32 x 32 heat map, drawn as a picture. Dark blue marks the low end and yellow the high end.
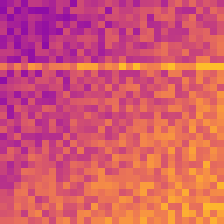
Slope: up to the bottom right. Ninth with the highest average: bottom right. Histogram: bell-shaped. Ninth with the lowest average: top left. Odd lines: row 10. Mirror symmetry: none. Stripes: none.
